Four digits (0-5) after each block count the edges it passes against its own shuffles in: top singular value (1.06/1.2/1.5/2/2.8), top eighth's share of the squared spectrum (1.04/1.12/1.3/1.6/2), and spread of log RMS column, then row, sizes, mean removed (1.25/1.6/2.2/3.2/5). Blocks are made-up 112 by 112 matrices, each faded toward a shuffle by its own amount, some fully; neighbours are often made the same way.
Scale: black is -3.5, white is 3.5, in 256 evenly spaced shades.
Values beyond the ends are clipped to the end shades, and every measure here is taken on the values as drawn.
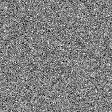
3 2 0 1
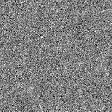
3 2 1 1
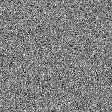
3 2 0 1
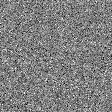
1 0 0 0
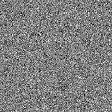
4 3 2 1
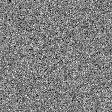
2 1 0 0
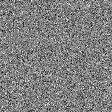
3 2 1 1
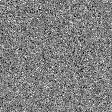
1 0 0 0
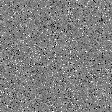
2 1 0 0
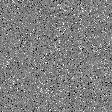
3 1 0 0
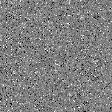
3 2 1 0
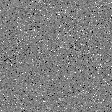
0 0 0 0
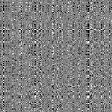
5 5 4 3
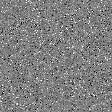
3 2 1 0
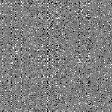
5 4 3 2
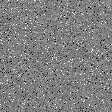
2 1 0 0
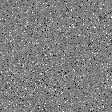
2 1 0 0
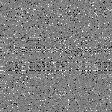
4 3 0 2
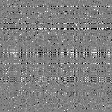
5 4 2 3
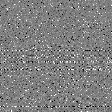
4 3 1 2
